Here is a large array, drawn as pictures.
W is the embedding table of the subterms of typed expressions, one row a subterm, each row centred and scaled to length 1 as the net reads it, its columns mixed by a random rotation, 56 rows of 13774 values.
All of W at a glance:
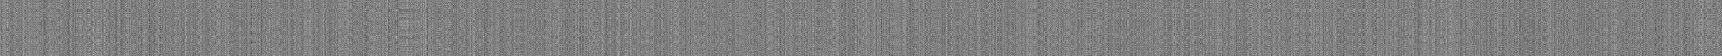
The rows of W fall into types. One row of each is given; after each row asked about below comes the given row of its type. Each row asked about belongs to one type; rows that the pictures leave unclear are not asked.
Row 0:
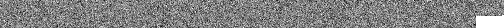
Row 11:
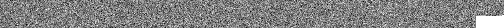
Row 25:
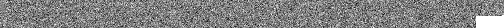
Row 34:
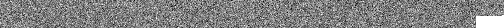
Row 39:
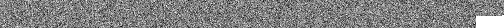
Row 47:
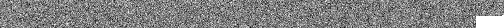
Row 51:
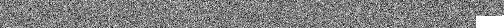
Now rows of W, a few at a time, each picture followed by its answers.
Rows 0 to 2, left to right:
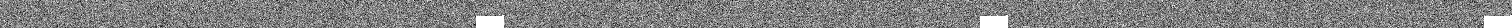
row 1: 34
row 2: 39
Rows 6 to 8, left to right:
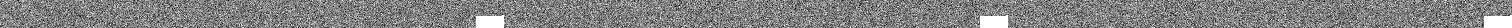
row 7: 34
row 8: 0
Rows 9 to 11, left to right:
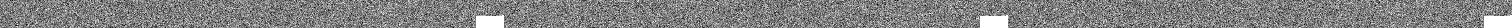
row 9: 11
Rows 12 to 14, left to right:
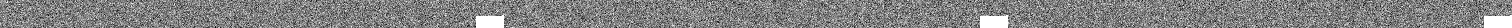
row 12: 25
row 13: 51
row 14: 34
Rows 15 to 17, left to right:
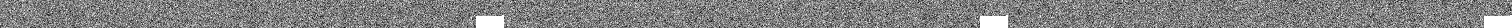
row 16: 25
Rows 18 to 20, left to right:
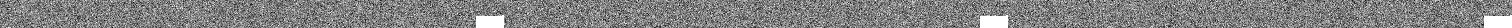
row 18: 51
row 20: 0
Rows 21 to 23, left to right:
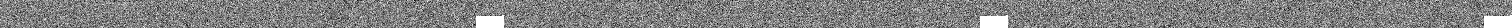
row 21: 0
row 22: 34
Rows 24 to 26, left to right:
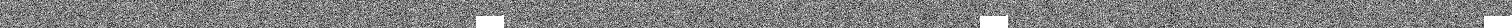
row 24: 34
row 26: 0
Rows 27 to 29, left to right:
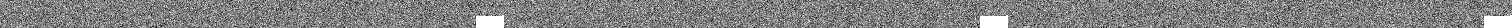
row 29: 11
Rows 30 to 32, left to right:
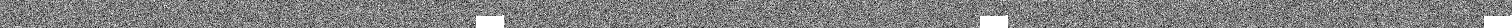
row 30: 39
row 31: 11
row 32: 47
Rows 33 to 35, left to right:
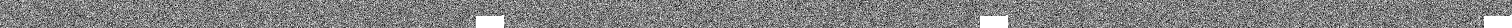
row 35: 25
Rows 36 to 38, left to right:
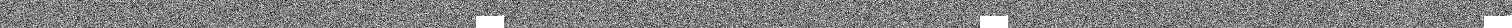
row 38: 11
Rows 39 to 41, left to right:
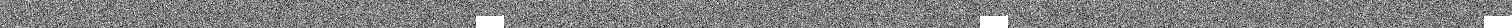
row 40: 47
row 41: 51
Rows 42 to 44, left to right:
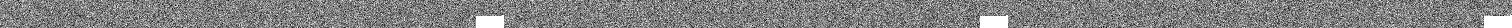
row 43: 39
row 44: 11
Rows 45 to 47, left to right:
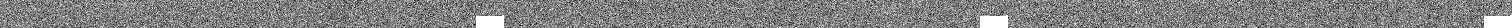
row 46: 11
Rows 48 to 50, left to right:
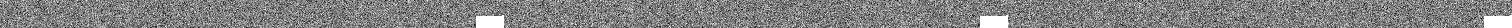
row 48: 0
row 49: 0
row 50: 25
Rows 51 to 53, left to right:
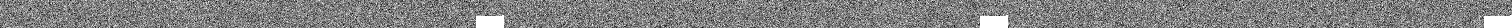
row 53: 34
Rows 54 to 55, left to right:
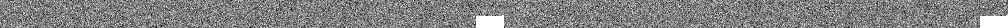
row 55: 47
